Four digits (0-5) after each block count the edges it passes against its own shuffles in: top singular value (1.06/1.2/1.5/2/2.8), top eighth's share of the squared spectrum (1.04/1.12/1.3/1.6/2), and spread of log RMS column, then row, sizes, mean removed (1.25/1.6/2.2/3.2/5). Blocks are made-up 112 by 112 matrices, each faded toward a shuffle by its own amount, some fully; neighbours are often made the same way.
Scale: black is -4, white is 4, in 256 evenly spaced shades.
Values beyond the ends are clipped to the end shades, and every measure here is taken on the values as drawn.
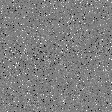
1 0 0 0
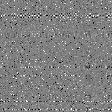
4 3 1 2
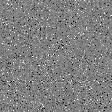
3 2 0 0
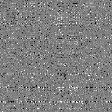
4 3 1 3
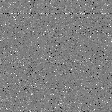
3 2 0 1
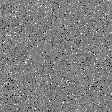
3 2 0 1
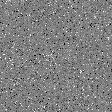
2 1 0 0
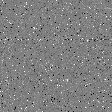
2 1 0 1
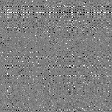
5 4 2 3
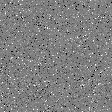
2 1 0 0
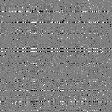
5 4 2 3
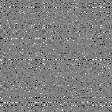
5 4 2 3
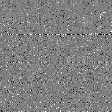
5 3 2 2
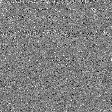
1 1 0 3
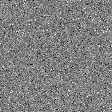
0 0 0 0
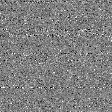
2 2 0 3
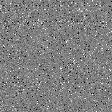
3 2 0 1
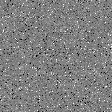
3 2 0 1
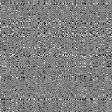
5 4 3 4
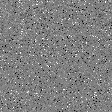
2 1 0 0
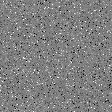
0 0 0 0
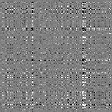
5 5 3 4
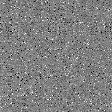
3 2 0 1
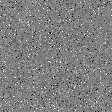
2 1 0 0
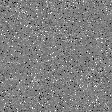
2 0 0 0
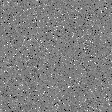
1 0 0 0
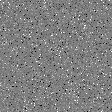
0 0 0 0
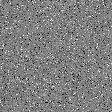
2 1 0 0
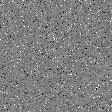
0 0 0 0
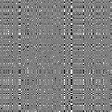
5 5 4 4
